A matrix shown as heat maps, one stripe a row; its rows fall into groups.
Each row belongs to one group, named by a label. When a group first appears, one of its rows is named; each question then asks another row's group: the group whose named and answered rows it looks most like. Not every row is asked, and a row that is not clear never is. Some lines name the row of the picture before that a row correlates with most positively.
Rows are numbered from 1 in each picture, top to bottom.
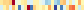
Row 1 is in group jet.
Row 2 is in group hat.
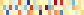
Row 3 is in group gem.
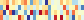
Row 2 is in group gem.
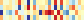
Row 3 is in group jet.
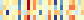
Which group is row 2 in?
hat
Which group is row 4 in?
hat
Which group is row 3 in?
gem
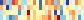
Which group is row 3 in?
hat
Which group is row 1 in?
jet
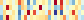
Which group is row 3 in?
hat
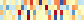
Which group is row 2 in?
jet
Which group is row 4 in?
hat
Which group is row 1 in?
gem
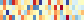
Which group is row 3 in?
gem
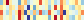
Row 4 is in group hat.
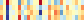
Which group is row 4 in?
gem
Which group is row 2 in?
gem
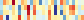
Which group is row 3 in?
hat
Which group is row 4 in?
gem
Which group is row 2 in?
hat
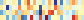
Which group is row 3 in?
jet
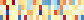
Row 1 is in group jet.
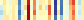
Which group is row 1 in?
hat
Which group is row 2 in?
hat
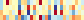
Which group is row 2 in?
hat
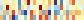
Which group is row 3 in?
jet
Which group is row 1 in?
hat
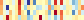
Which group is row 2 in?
gem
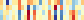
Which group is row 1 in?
gem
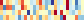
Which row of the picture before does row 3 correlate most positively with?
2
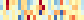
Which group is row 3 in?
gem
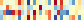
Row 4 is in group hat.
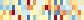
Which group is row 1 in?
hat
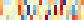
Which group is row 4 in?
jet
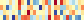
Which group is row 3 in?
hat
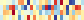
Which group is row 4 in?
hat
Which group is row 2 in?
jet
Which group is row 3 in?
jet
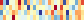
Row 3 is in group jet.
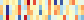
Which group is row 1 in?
hat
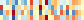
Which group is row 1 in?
jet
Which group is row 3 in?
jet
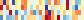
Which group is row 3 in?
jet
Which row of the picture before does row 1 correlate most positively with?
2
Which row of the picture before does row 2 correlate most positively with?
2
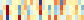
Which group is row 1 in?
gem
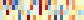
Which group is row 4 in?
hat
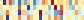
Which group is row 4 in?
gem
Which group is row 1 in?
jet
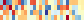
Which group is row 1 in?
jet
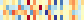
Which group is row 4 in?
hat
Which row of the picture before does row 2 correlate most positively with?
1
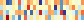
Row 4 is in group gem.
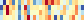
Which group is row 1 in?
jet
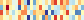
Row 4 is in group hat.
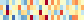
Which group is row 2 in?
gem
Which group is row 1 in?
jet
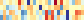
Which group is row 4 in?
jet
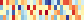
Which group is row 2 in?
hat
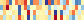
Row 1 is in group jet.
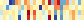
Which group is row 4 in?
hat
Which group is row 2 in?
gem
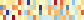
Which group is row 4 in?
jet
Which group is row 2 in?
jet
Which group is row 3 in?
gem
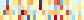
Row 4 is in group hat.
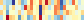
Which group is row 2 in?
gem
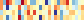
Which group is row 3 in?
hat
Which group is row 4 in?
gem
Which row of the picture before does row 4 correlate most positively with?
3
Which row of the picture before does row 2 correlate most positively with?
3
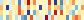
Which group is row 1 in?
hat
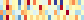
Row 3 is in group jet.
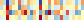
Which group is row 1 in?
gem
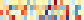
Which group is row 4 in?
jet
